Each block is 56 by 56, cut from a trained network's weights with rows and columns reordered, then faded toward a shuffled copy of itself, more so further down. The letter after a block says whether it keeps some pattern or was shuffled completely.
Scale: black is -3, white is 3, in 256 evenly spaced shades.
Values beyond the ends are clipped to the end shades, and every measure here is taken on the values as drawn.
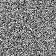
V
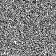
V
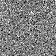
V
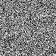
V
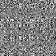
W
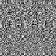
W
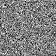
V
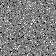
V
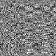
W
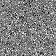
V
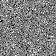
V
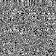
W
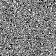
V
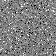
V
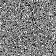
V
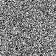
V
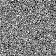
V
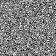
V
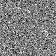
V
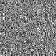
W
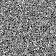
V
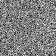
V
